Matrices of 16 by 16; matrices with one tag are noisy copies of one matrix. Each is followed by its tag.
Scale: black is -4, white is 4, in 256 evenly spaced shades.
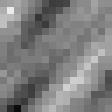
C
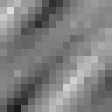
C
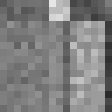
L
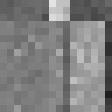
L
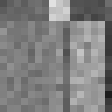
L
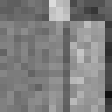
L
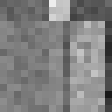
L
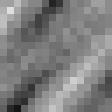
C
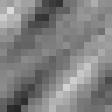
C
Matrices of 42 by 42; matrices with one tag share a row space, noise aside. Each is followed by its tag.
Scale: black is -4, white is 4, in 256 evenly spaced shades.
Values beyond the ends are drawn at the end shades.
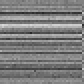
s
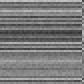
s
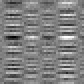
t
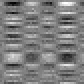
t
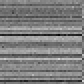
s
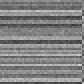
s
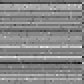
s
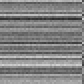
s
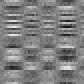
t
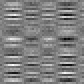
t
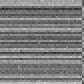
s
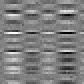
t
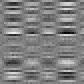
t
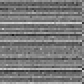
s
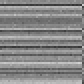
s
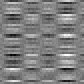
t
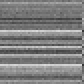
s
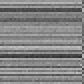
s
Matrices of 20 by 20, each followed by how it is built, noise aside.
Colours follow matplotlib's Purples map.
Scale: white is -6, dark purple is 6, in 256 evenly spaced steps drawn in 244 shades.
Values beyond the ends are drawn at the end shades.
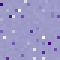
sparse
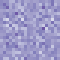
low rank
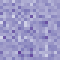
low rank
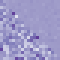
lower triangular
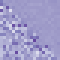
lower triangular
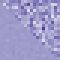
upper triangular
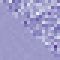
upper triangular
